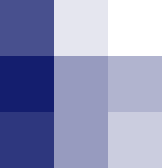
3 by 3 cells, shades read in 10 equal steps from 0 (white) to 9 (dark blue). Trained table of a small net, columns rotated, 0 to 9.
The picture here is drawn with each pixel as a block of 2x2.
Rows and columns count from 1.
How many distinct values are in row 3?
3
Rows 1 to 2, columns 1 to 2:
7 1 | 9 4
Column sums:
24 9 5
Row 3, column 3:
2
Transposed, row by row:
7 9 8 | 1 4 4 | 0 3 2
